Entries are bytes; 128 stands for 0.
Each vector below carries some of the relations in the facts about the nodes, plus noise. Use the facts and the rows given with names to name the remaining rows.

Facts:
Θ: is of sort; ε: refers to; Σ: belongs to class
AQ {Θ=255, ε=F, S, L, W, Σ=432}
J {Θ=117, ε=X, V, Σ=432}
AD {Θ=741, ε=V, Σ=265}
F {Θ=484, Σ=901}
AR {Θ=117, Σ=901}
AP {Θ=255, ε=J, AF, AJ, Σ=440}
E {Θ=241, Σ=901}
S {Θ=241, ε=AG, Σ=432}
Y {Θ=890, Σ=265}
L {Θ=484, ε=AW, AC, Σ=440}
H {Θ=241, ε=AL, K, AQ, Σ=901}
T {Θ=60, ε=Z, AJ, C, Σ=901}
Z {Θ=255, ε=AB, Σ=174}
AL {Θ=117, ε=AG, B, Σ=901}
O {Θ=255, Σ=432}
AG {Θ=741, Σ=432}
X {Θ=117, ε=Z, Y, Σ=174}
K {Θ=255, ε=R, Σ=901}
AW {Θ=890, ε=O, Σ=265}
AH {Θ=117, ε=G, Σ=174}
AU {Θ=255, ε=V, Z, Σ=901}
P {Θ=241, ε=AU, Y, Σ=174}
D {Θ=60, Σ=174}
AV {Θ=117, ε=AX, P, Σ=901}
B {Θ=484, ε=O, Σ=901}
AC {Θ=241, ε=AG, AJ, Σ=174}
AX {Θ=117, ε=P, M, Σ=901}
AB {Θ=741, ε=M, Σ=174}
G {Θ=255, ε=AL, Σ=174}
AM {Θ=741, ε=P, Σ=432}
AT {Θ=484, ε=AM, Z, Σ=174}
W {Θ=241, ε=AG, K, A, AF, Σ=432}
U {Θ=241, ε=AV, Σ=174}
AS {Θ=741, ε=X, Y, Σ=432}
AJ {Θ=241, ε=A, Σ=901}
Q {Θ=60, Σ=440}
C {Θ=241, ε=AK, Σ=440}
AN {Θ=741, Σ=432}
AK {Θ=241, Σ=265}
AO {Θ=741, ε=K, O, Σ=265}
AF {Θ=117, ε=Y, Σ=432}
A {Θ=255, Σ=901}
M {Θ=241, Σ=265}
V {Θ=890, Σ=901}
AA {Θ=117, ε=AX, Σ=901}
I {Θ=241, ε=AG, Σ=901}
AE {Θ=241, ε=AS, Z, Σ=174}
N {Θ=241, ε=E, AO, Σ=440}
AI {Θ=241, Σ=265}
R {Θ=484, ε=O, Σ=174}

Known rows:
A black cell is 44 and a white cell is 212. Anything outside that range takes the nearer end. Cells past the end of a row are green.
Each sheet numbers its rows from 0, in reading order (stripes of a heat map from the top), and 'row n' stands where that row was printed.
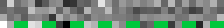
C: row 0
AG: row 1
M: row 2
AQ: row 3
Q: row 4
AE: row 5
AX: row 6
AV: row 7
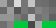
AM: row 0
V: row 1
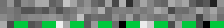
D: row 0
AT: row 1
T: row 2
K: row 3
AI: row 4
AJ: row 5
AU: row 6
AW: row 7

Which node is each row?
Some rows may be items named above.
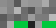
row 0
K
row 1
AV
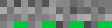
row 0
G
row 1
G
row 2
AB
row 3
AB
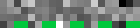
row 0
E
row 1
V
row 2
C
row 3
B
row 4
Y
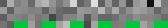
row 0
AH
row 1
AN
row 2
AP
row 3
B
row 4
G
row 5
AF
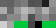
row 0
AC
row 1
AW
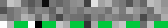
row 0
T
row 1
AK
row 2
L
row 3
N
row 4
F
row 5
H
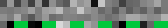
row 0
AI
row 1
AO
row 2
S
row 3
AF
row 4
AD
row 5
U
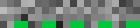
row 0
O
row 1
P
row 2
R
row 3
G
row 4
Z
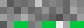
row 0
X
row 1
AR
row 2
I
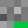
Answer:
AL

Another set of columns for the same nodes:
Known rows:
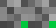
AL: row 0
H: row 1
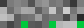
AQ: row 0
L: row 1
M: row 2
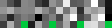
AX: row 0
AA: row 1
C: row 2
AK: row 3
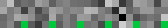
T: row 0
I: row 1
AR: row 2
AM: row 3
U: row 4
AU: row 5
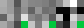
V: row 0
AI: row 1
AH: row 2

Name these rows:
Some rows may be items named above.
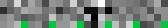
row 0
R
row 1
AU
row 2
R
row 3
AH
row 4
AI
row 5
B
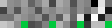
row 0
X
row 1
B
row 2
V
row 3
E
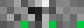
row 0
K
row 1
G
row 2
AR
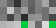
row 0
M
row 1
AW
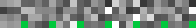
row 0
AC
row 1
AF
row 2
AO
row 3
F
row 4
AD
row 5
O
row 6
F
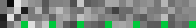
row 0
N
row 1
Y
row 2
J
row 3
AN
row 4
D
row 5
AP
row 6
Q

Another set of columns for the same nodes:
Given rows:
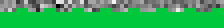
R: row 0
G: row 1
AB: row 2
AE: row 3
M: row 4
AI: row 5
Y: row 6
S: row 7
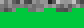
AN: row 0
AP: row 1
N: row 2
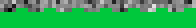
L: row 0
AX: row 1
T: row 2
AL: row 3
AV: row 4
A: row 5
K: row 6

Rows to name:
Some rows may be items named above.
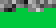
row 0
L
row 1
AW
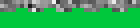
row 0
I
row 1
Z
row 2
AC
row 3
I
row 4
O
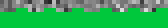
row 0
AA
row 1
K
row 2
U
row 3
D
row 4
B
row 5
X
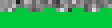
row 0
R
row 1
AN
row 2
X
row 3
AF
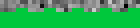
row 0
Q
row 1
AK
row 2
AH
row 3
R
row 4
C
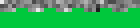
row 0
M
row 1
Y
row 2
AO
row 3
J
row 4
H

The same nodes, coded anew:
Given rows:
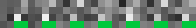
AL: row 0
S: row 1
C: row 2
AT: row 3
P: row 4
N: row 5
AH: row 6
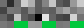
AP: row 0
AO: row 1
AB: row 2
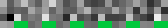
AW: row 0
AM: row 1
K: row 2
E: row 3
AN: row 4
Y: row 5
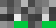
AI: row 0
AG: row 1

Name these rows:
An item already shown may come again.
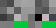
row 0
Z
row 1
B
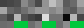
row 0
V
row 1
U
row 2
B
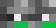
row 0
AC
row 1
AD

